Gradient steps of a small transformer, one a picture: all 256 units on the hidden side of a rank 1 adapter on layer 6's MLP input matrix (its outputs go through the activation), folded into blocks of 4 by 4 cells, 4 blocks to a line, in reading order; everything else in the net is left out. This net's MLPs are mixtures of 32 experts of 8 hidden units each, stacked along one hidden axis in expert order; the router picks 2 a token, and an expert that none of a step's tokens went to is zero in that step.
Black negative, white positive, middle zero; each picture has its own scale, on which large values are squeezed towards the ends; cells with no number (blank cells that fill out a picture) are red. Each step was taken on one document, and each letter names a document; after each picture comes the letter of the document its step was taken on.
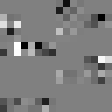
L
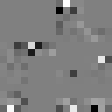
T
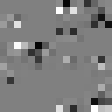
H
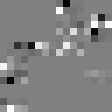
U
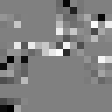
U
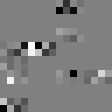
T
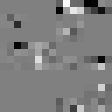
H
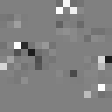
U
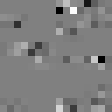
H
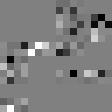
U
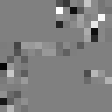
U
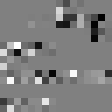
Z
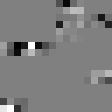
T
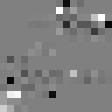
Z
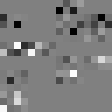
L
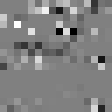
H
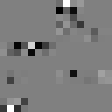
T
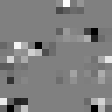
T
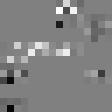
U
